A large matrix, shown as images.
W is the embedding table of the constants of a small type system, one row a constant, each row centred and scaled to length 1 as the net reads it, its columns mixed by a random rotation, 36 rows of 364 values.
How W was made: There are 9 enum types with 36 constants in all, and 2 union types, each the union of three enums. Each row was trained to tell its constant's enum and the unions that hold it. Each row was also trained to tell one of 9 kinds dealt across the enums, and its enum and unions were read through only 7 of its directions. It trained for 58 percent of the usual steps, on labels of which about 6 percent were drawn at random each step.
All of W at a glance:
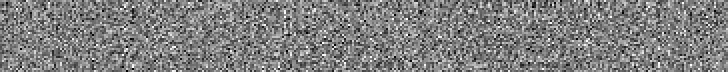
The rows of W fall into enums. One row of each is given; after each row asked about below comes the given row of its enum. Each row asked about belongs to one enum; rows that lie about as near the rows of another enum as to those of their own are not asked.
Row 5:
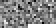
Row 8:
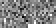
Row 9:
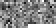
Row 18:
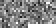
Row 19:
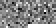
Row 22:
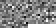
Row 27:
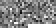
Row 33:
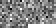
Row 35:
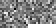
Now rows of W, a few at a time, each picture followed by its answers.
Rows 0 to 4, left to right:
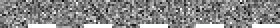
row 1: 19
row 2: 5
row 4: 27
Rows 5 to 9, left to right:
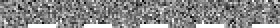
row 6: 9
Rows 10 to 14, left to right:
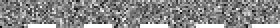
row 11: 19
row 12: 9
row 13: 27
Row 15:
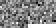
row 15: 18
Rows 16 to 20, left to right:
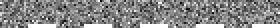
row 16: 8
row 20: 8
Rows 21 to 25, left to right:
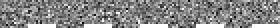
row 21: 27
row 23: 35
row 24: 22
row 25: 9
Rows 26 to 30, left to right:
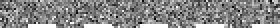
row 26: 9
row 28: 19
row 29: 27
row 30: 19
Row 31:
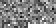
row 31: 18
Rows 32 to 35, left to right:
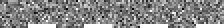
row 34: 5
